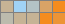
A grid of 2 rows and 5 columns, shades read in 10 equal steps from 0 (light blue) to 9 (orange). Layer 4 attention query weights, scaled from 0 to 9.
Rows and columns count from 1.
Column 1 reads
4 3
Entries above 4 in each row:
2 2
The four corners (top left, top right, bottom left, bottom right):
4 9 3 8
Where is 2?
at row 1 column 3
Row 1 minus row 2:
1 -4 -2 -3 1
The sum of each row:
21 28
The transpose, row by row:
4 3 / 0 4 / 2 4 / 6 9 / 9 8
